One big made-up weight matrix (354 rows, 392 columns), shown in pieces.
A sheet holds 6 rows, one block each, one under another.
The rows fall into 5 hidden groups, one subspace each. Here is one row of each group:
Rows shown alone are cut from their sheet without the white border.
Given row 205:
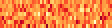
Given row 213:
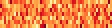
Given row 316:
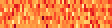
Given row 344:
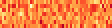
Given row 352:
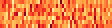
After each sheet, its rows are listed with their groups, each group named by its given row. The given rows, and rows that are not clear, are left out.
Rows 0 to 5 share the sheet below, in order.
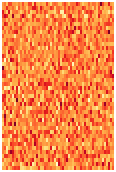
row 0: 344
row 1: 352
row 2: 213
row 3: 213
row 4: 213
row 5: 205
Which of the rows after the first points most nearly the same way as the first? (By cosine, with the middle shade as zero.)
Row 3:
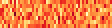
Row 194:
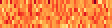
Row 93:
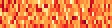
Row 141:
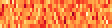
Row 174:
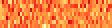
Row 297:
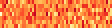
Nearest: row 141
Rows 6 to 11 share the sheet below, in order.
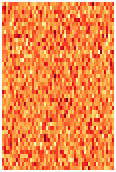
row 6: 344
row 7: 316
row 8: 316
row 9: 213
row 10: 344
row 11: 344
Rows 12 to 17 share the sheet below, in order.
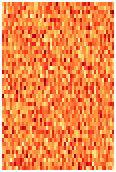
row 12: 316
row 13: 316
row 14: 344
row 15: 213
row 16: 344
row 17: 316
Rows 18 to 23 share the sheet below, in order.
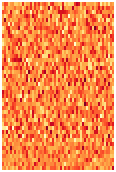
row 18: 352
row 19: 213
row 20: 213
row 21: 205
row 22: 344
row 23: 344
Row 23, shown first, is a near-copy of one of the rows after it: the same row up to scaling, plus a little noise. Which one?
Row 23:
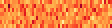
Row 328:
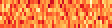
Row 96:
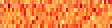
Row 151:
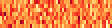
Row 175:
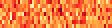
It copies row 96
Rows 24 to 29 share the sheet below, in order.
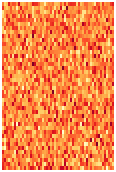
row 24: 352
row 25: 316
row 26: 316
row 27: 205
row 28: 316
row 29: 213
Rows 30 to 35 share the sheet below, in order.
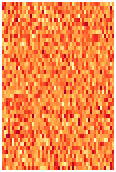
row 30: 344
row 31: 344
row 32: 213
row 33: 316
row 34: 352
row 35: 205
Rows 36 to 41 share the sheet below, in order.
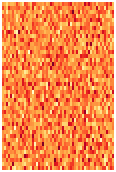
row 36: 316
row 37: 352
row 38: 205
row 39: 344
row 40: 316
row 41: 205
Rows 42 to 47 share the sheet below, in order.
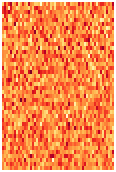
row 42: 344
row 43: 344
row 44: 213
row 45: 344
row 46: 316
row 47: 213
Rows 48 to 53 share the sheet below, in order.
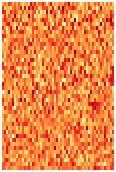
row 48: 205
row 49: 213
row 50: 205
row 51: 344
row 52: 205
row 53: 205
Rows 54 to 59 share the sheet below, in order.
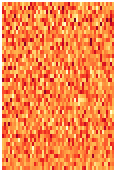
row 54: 205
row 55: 213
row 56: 213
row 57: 205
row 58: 213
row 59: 344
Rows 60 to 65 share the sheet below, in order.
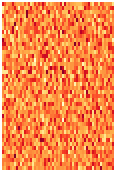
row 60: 316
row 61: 213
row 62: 344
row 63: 316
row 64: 205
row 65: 316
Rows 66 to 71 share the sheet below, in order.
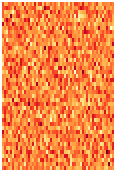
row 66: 205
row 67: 316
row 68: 316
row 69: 352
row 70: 344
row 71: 344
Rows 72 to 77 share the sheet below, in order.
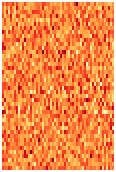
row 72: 352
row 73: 205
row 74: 316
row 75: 352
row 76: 213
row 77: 213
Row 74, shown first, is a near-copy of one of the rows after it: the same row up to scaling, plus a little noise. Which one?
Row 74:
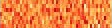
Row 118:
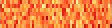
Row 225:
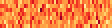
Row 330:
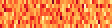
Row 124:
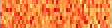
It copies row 124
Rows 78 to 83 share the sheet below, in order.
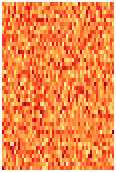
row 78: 352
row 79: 352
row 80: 352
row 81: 205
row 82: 344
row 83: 213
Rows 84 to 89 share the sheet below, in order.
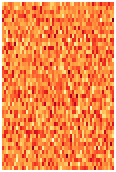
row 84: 344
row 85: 316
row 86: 344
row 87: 316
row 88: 352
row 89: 316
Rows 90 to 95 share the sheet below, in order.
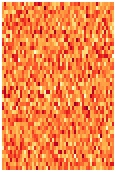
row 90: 205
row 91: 344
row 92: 352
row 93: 344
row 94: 316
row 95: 316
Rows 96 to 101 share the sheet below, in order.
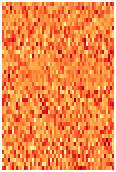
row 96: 344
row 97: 205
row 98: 352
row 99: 213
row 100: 344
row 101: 352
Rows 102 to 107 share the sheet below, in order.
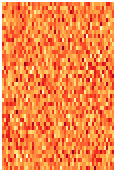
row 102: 316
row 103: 316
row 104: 213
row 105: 316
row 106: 213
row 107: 316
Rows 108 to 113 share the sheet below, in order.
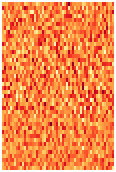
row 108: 213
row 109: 205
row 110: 213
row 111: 213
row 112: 344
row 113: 344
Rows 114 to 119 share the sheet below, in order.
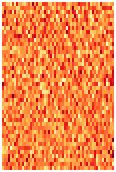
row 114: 213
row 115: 316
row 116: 205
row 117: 205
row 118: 316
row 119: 352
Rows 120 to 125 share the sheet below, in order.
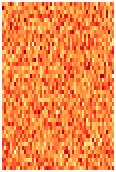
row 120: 213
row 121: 352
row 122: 344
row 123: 213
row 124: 316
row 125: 213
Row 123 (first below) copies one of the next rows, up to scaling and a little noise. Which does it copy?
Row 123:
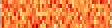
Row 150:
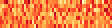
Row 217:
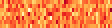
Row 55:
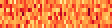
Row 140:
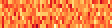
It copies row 140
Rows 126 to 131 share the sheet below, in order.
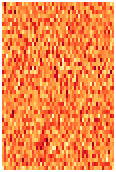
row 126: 213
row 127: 352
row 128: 352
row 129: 352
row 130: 213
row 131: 205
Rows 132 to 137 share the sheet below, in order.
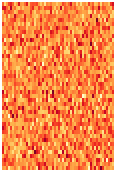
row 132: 352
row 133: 213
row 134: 316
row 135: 205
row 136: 213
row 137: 316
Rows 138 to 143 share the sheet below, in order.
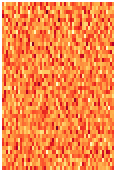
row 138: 344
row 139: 352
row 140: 213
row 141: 213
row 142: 352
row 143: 344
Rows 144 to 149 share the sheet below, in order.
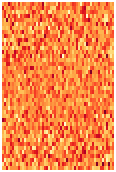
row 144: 205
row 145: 205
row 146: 213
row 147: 352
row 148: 213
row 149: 205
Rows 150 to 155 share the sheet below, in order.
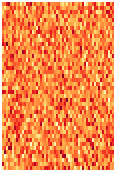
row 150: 213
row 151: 344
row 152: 316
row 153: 213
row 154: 316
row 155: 344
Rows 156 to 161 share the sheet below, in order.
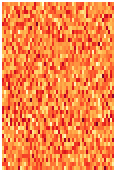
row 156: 205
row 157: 352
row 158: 205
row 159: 213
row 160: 344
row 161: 352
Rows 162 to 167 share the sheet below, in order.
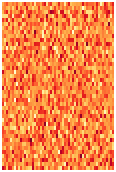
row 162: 344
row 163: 205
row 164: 316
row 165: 205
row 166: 205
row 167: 205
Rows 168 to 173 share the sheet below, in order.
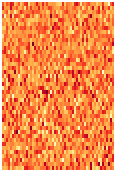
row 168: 352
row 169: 352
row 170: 352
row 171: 205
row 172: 344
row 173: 316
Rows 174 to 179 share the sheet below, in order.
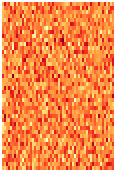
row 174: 213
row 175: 344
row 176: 344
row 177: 213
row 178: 213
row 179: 316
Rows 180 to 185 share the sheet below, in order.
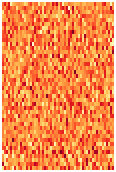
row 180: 213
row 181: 352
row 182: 316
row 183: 344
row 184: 352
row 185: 344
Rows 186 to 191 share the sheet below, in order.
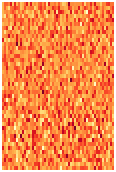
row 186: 213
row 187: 213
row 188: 316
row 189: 205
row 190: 316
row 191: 316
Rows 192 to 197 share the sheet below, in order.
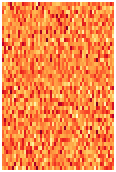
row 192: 213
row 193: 344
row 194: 344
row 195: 352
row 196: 352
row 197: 316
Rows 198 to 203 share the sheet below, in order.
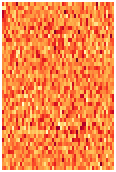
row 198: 213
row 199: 316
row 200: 352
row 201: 205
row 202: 352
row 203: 316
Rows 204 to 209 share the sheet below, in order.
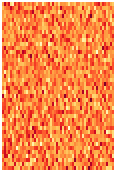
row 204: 213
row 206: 352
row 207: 213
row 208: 352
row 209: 344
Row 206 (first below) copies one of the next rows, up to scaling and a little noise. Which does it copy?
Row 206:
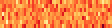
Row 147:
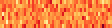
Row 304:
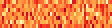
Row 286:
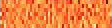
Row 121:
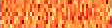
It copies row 147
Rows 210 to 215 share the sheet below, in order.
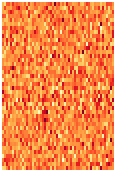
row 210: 316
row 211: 352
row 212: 205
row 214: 205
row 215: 316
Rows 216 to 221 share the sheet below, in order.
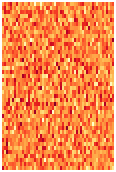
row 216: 344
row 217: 213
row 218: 205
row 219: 352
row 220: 205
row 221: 316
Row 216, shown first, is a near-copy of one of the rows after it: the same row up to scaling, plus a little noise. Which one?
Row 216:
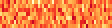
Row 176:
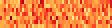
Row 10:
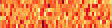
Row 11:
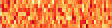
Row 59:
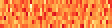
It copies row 11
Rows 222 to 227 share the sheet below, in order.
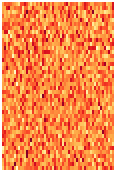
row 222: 205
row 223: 352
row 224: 316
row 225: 316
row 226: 205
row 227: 316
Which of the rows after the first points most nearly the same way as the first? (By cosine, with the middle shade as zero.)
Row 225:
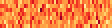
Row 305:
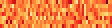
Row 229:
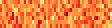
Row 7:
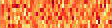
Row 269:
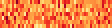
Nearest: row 7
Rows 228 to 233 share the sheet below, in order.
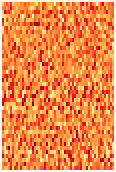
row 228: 344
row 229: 316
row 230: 205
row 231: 205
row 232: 352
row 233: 344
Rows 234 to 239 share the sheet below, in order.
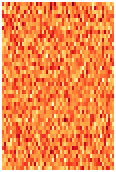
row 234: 344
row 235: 213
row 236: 205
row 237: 213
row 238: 316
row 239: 213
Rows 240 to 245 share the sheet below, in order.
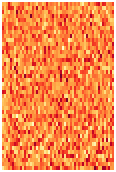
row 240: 213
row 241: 316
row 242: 213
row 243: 213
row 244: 213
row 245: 352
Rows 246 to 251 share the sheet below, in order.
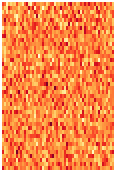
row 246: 316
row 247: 213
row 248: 213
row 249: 316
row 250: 344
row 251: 213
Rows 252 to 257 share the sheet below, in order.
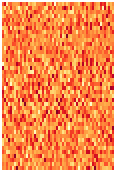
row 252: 316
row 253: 352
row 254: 213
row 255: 213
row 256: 316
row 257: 316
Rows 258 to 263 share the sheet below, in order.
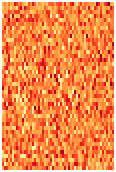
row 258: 352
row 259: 316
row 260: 205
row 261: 316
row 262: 205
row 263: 344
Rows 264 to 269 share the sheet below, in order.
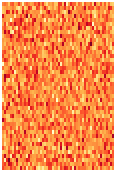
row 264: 316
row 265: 213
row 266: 352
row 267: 352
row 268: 213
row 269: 352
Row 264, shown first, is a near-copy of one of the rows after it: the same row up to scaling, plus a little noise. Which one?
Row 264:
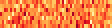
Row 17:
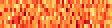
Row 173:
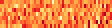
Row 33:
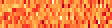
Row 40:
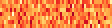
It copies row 17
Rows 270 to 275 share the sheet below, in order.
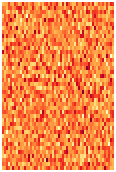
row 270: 316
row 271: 205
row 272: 344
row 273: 344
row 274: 205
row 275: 352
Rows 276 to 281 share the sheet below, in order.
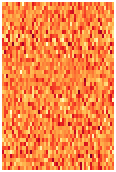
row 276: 316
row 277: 344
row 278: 344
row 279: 213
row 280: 352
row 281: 213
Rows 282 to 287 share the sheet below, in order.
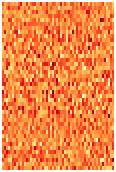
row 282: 344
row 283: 352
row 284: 205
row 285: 205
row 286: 352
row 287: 344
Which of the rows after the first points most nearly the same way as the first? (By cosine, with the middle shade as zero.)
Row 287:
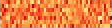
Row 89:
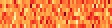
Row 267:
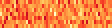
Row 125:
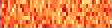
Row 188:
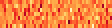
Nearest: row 188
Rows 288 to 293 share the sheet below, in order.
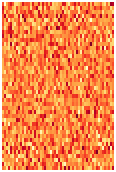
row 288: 213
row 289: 352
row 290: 213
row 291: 316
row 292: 352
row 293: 344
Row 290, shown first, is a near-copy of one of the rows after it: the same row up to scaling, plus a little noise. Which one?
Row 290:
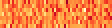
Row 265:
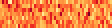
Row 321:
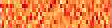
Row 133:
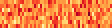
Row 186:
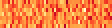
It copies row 186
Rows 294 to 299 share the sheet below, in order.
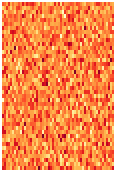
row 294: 344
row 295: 213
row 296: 213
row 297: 352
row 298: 205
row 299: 213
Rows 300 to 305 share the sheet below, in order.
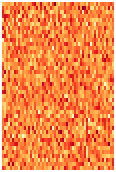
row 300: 344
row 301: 213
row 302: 352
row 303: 213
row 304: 352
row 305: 352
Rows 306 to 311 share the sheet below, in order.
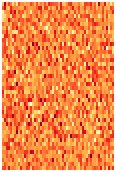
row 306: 213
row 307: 352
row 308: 316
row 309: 213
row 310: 316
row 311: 213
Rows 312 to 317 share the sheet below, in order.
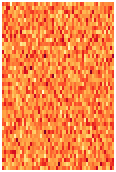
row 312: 213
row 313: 344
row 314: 213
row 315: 316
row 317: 205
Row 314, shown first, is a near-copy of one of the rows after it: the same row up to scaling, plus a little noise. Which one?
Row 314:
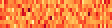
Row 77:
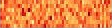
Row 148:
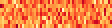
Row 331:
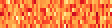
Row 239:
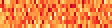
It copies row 77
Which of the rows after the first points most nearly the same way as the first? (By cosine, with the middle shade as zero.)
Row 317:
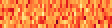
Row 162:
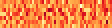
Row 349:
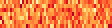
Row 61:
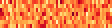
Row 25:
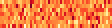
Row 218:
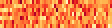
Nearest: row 349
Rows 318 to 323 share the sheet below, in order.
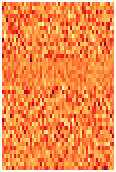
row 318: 205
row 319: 213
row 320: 344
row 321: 213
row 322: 213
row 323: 352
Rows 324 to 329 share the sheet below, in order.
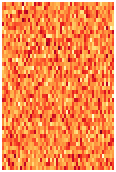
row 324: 205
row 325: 344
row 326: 213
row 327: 213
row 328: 344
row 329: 352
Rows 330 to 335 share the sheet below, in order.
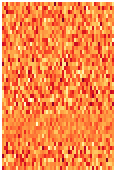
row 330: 316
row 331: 213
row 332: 352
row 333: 213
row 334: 205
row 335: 316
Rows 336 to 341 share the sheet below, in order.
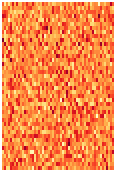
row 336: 213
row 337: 213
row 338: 213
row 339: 352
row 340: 344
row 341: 213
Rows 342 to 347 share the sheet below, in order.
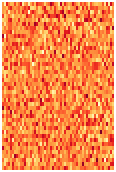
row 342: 344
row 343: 205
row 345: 213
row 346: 344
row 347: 352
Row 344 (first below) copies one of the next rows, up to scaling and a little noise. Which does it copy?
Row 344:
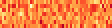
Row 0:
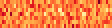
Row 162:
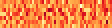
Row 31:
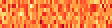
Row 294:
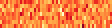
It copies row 31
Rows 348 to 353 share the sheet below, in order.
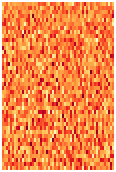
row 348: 352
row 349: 205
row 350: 213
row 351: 205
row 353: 344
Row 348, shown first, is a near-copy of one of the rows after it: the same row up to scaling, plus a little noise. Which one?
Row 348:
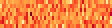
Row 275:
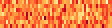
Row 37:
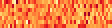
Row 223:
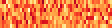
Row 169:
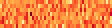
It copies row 169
